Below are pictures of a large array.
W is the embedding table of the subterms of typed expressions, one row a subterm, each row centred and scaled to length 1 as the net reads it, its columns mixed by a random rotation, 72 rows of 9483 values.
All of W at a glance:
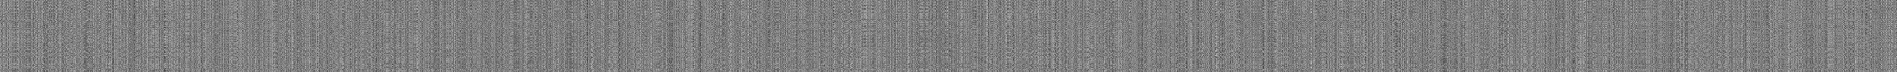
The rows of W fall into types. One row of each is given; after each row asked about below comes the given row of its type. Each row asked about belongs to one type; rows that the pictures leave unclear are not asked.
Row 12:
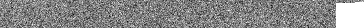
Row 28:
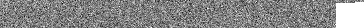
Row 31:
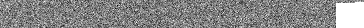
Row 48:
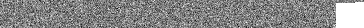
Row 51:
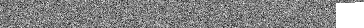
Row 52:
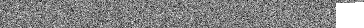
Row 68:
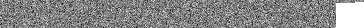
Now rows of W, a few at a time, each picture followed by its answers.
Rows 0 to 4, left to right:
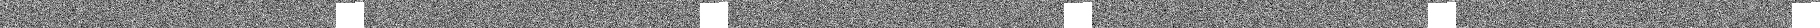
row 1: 12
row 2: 51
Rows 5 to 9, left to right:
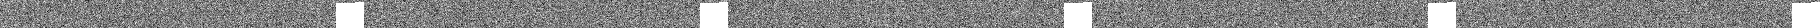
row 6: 52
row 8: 48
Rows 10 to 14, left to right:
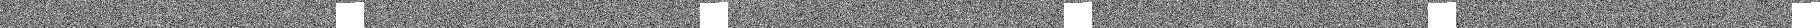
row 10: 51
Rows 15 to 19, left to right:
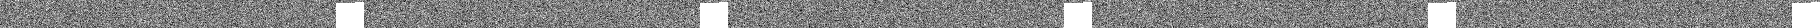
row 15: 51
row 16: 52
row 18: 48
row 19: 31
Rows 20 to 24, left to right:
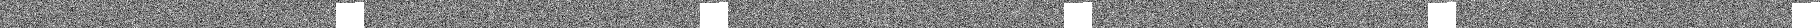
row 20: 52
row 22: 51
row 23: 31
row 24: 51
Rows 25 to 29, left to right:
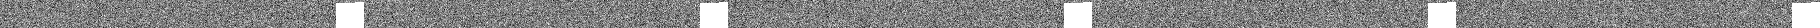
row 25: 68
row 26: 48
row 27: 68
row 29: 51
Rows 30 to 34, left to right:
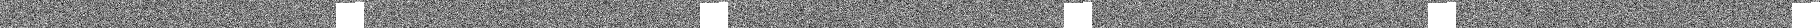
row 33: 28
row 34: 52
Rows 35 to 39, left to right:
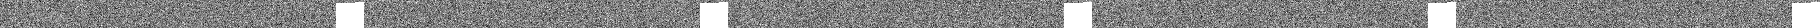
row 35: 48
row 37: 12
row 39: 31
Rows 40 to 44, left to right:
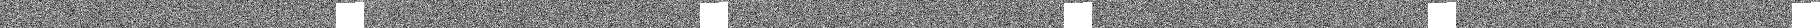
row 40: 52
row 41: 12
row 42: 48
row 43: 51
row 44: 28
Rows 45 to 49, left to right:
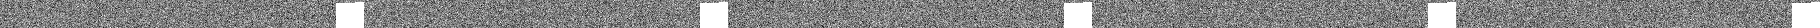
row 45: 68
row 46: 31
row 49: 28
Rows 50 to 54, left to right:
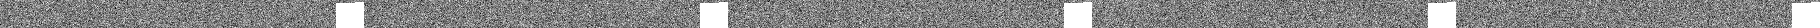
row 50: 51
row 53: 12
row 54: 28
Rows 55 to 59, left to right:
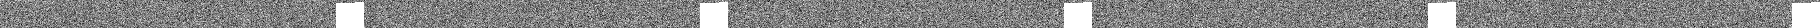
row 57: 52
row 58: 68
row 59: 48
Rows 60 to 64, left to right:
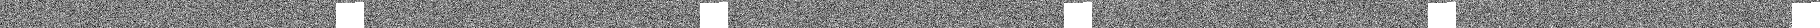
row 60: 68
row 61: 68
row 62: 68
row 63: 12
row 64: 48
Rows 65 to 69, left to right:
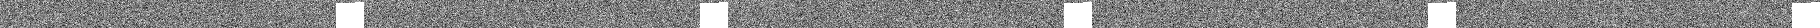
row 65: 31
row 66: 28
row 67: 12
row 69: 51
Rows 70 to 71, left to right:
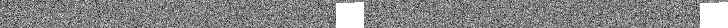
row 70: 68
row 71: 68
